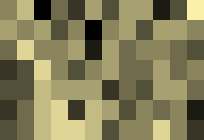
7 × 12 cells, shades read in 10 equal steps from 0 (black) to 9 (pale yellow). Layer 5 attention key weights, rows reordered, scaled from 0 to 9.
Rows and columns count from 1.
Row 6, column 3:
7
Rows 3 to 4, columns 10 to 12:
5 4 3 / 6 4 5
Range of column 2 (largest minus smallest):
5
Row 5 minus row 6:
1 -1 0 -2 4 -1 -4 1 -2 2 1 3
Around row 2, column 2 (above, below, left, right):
7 8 6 6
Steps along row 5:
same up down same same down up down up same down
